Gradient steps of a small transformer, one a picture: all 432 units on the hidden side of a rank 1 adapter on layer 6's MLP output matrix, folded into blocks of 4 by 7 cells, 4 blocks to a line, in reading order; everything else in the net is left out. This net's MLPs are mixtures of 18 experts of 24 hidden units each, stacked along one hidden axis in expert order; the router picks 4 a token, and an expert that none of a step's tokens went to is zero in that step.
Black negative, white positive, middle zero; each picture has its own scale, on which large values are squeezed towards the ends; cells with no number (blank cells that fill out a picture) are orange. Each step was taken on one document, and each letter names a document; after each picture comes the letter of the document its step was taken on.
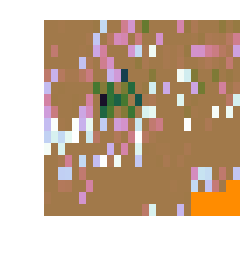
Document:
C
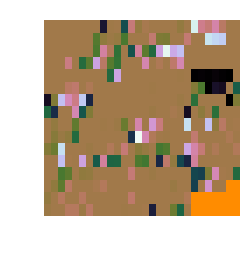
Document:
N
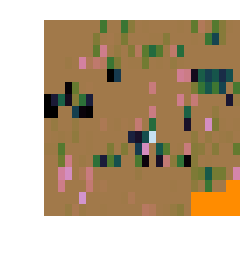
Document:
N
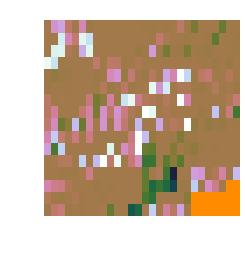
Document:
C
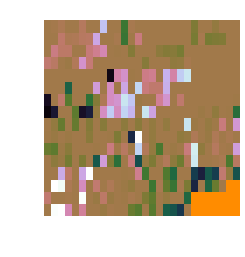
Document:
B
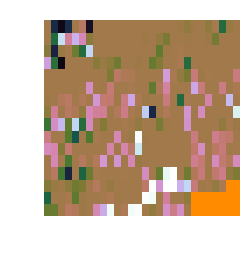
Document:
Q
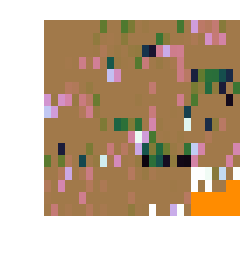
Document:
N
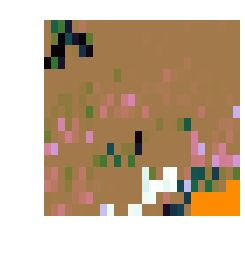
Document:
Q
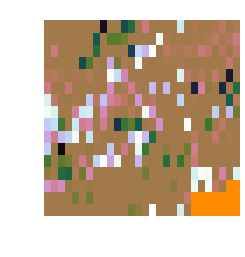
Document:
C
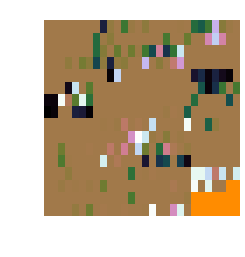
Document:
N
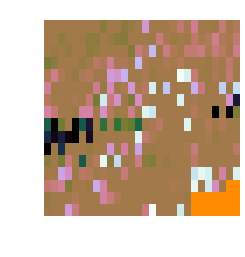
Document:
C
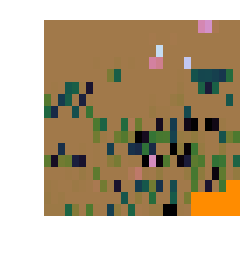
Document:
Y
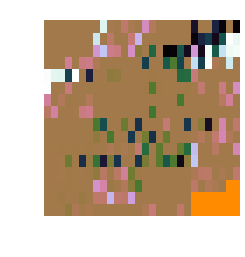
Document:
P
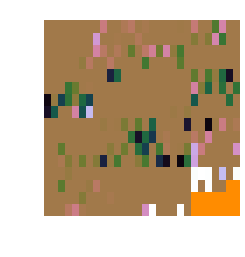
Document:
N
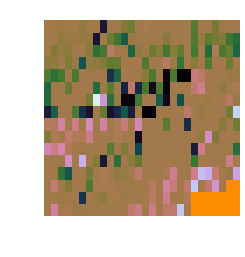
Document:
B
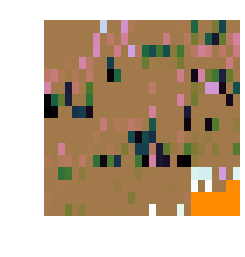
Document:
N
